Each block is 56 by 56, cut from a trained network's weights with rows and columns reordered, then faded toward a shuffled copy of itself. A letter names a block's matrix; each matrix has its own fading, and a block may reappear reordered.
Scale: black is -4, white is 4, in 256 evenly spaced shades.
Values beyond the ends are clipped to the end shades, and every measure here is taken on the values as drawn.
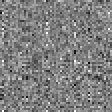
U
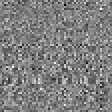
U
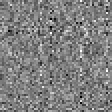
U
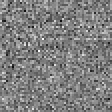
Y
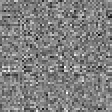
U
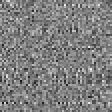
U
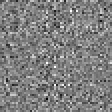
U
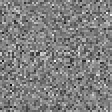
Y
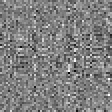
U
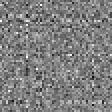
U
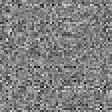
U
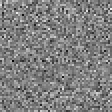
Y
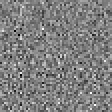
U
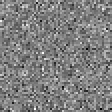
Y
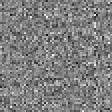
U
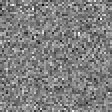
Y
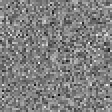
Y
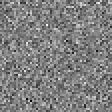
Y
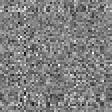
U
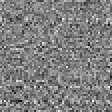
U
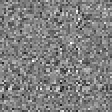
U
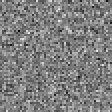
Y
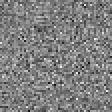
Y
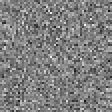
Y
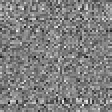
U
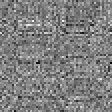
U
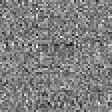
U
